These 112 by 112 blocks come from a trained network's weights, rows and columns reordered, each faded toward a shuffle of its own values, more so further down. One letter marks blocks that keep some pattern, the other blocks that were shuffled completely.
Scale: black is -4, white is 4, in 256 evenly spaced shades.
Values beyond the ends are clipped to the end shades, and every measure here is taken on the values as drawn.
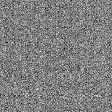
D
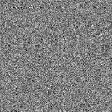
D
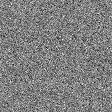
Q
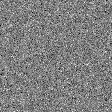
Q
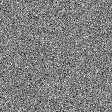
Q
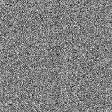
D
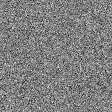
Q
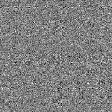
D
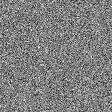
Q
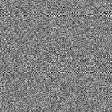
D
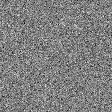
Q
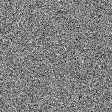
Q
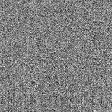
D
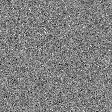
Q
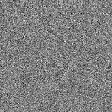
D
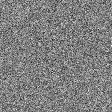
Q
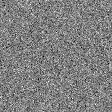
Q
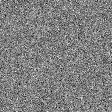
Q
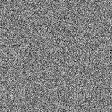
D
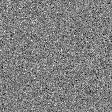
Q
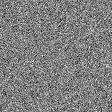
Q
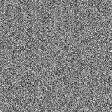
D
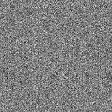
D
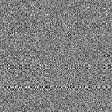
D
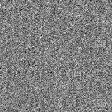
D
